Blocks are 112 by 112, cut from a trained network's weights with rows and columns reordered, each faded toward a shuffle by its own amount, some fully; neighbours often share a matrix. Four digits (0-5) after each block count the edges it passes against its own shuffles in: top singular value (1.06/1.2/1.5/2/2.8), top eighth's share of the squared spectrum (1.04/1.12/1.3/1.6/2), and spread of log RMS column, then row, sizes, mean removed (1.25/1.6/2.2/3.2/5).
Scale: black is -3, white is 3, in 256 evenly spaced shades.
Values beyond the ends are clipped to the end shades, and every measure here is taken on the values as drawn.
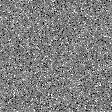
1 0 0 0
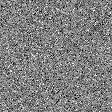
1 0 0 0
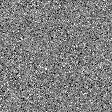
1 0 0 0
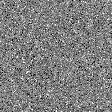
2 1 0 0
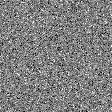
1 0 0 0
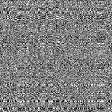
5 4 1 3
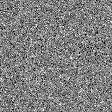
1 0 0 0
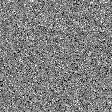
2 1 0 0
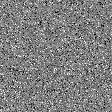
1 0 0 0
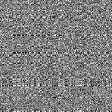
5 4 1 3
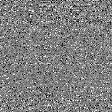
3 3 0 3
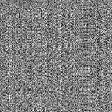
4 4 2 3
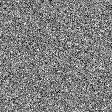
0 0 0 0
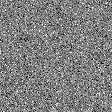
0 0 0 0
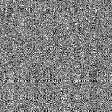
4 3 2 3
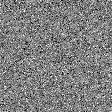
1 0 0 0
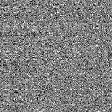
4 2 0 2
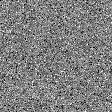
0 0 0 0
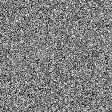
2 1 0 0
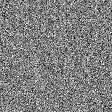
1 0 0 0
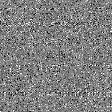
4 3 0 3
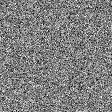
1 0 0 0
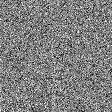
2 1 0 0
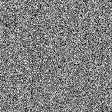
2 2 0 0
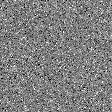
1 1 0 0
